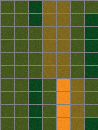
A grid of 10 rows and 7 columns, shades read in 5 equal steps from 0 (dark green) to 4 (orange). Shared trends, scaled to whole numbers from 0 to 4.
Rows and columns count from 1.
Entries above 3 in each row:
0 0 0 0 0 0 1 1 1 1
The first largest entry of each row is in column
4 4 4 4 4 4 5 5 5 5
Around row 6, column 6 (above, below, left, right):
1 2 2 0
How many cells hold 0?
12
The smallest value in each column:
1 1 0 1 2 1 0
